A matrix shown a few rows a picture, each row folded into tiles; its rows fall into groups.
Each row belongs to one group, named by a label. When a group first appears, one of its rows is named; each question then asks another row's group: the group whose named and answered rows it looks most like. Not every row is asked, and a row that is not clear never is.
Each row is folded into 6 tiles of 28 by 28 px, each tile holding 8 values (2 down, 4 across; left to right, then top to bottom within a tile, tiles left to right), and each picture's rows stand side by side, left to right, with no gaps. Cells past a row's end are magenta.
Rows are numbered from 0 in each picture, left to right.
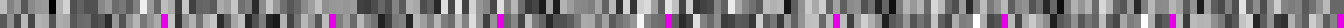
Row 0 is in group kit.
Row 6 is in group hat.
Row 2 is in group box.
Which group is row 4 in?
kit
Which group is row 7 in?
hat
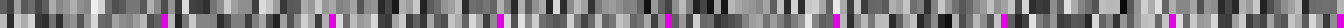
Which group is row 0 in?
hat
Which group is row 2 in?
hat
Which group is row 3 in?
hat
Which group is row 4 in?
box
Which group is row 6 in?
kit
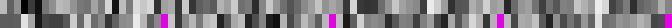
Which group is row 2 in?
kit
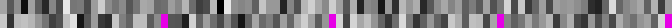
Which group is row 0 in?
hat
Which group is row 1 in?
kit
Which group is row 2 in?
hat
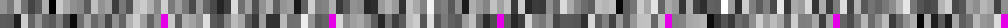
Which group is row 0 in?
kit
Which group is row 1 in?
hat
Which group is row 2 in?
box
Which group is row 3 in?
kit
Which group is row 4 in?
box
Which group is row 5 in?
kit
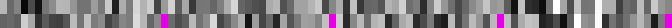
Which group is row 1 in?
kit
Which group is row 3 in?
box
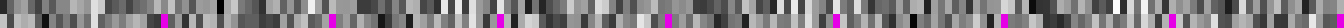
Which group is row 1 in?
kit
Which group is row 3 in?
hat
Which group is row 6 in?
box
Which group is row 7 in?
hat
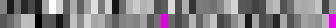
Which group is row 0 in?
box
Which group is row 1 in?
kit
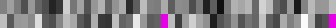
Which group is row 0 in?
hat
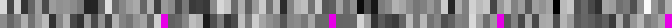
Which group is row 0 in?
kit
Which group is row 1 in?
box
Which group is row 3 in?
kit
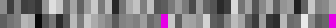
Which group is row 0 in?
box
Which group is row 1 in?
hat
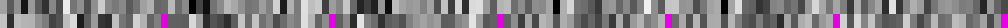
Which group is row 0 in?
hat
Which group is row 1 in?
box
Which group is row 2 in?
box
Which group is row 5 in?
hat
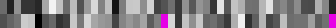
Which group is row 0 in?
box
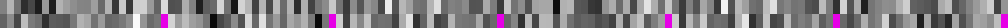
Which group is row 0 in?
box
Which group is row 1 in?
box
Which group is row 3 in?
kit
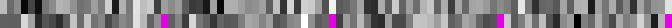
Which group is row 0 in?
box
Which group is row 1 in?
box
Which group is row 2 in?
box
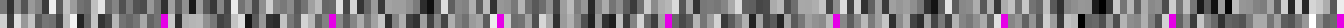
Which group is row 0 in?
hat
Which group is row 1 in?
hat
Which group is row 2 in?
kit
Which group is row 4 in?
kit
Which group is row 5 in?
kit
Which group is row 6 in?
kit
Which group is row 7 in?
box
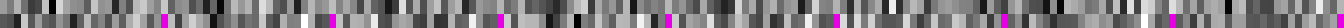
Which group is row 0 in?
kit
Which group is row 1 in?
hat
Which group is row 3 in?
hat
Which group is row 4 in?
hat
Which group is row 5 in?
hat
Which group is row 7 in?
kit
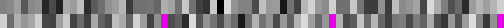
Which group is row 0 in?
hat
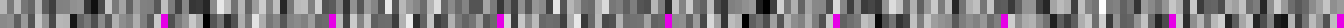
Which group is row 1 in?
box
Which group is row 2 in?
hat
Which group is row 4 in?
kit
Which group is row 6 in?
box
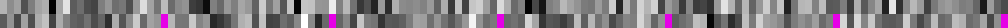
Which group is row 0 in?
kit
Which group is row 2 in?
box
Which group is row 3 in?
box
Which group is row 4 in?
box
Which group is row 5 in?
hat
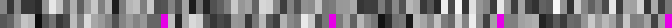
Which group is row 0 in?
box
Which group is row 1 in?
hat
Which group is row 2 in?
box
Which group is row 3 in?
box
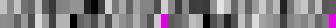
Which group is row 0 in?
kit
